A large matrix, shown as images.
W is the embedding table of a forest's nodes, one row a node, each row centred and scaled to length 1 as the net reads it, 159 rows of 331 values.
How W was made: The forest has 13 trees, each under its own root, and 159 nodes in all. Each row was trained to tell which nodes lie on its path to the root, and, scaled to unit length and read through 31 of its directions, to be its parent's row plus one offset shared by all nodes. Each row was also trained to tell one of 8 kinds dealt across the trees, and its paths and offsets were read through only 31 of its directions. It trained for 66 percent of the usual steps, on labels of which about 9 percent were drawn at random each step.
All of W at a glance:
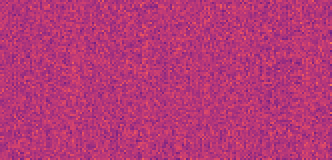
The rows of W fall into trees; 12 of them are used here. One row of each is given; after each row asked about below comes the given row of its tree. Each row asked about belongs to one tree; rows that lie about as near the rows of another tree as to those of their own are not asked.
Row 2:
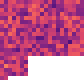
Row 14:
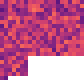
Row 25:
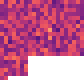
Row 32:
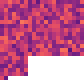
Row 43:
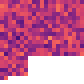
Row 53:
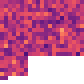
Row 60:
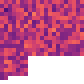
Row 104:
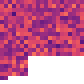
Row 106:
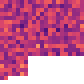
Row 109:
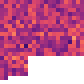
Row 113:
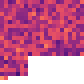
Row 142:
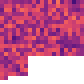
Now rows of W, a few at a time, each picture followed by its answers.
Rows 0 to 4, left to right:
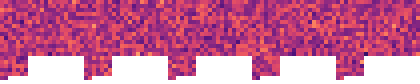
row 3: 109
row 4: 104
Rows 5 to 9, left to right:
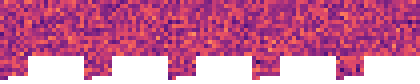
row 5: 60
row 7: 104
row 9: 53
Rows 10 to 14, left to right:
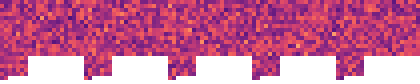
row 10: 53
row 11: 109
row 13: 14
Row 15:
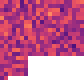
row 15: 60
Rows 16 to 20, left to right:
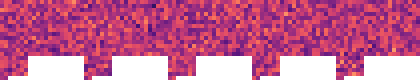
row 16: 106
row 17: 104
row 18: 106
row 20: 14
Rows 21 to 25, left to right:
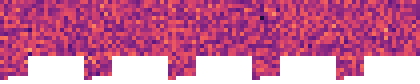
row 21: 104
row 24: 60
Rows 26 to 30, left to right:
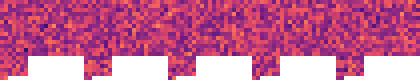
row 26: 2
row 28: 43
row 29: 60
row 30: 14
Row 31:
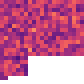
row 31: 14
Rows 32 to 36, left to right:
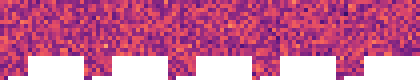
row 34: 109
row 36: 60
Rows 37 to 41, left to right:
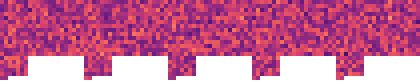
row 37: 53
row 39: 14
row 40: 53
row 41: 14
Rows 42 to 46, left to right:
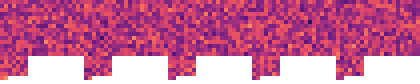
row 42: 2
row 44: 106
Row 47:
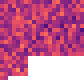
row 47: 53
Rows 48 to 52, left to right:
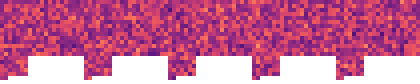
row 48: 142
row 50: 60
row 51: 109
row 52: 2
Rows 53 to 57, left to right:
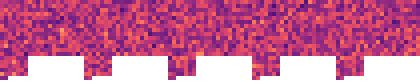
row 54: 104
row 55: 53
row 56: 2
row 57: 53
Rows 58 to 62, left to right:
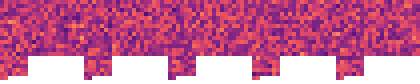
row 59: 109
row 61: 106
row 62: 2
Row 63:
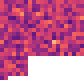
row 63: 43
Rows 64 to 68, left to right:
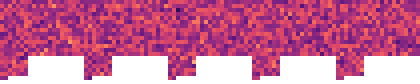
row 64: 104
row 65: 14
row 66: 60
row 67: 109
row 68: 142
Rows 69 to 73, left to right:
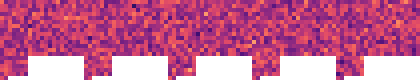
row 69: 142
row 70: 109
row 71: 106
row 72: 109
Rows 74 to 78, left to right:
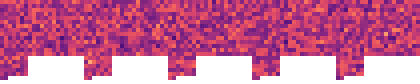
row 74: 60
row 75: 109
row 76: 142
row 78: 53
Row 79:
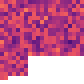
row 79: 142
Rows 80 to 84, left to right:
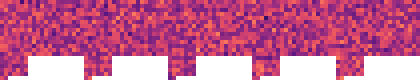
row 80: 142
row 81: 2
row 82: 104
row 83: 2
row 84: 113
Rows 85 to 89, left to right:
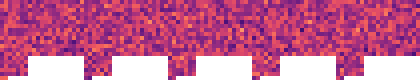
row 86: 14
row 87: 53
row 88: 104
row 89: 60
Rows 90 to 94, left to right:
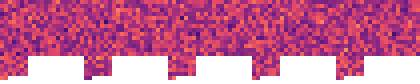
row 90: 142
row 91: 60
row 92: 106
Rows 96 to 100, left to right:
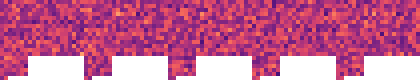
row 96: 53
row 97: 109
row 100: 109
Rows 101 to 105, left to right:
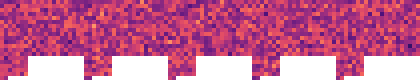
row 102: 53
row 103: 109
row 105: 43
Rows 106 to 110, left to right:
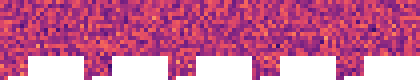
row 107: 14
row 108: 43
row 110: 60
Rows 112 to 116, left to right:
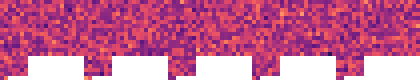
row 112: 43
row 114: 104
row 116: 14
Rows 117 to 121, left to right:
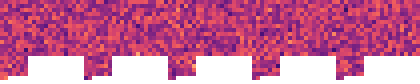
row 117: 2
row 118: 14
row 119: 109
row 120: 60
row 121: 43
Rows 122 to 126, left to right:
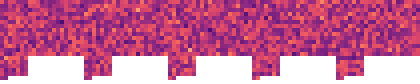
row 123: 43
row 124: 106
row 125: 106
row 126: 2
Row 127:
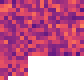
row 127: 113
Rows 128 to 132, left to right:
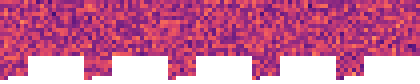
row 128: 53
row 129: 142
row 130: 106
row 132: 14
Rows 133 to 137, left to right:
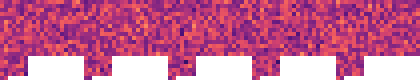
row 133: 14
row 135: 104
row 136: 2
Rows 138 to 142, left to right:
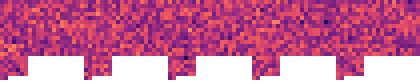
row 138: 109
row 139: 53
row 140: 43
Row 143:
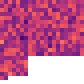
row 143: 109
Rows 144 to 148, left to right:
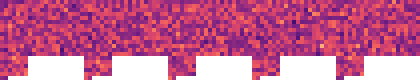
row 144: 53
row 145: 142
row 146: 142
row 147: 2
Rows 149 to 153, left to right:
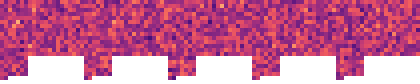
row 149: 14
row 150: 109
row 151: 14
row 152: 104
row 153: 60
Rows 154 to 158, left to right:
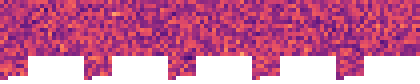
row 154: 106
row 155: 53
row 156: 14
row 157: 53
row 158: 60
